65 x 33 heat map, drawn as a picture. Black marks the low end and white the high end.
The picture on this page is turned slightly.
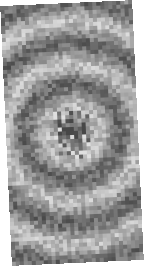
Rings: centred on the centre. Average level on the scale: 60%. Odd patch: rougher, in the centre. Roughest part: centre. Slope: none. Odd rows or columns: none. Seam: none.
